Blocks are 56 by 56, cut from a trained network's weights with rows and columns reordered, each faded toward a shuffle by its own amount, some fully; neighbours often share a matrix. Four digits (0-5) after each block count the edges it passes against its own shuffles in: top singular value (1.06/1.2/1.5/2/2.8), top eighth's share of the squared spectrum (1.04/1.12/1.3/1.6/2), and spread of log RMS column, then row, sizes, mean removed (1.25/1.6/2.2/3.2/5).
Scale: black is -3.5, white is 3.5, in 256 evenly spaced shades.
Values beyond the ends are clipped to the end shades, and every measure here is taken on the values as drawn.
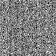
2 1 0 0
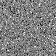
0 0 0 0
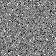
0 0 0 0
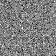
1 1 0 0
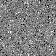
0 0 0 0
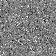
0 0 0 0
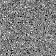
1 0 0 0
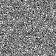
0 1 0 0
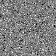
0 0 0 0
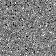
1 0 0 0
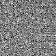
2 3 1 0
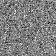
1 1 0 0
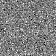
0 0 0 0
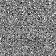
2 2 0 0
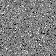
0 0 0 0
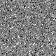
0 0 0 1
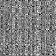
3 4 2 2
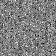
1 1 0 0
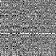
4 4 2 2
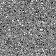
1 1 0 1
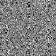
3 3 2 0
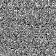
2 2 1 0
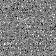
1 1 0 0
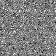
2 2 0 0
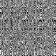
3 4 3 2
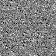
1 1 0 0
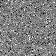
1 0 0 0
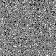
2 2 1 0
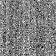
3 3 0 1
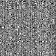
3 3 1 2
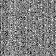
3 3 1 1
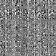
3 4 1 3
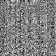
3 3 1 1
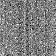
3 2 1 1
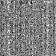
3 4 1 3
